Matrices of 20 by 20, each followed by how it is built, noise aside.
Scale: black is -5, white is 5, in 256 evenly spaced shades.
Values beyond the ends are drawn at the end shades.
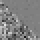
lower triangular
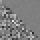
lower triangular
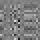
low rank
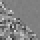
lower triangular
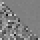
lower triangular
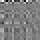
low rank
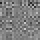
low rank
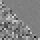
lower triangular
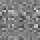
low rank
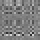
low rank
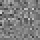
low rank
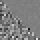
lower triangular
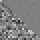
lower triangular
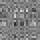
low rank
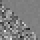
lower triangular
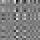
low rank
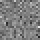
low rank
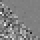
lower triangular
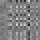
low rank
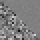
lower triangular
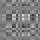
low rank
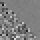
lower triangular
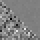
lower triangular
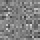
low rank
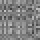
low rank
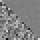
lower triangular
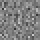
low rank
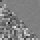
lower triangular
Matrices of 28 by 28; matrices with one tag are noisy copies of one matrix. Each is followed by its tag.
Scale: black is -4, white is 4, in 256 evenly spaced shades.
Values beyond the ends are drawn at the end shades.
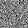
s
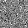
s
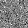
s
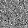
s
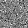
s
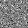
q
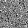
s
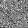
q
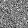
q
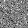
q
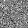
q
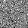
q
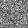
q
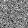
q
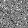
q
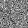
q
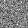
q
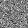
q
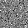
s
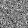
q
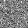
q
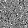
s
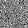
s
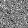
q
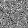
q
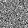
s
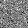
q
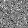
q
